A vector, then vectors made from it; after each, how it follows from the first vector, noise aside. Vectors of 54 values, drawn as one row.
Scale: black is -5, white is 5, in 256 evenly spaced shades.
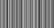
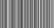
sign-scrambled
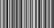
scaled up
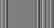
partly zeroed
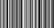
scaled up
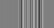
partly zeroed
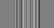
partly zeroed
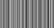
wrapped around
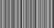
wrapped around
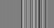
partly zeroed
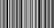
scaled up
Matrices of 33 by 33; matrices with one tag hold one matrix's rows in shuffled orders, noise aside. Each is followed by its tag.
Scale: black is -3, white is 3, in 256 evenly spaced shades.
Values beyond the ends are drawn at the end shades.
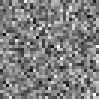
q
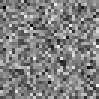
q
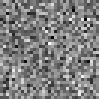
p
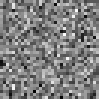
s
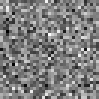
p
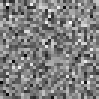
p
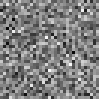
p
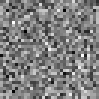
p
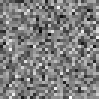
q
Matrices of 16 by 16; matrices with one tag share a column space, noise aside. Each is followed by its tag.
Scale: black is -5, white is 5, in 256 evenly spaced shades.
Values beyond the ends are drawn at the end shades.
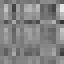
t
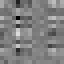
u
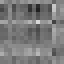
t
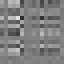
u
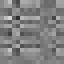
u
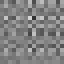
u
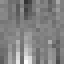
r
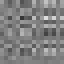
u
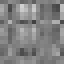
t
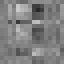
t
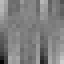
r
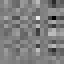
u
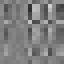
t
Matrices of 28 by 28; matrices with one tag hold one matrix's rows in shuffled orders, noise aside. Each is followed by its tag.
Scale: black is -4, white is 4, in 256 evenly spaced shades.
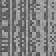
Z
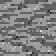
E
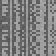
Z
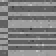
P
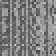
Z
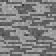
E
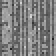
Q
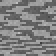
E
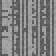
Q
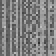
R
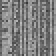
Q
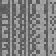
Z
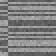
P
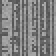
Q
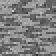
E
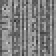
Q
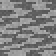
E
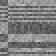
P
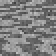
E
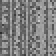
Z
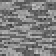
E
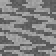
E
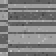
P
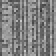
Q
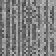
R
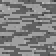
E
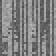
Q
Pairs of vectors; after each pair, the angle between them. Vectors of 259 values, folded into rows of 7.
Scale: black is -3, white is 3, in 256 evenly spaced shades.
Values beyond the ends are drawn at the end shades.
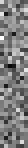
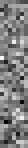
partly aligned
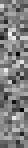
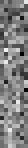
orthogonal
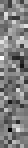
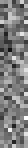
partly opposed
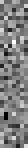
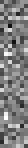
nearly opposite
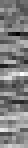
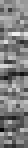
nearly opposite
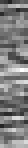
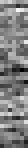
nearly opposite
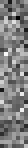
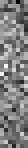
partly aligned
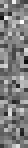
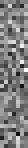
orthogonal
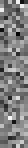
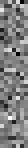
nearly parallel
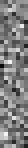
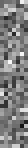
partly aligned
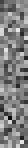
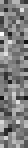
partly aligned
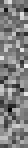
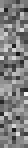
partly aligned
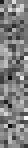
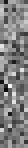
orthogonal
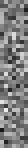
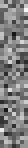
nearly opposite
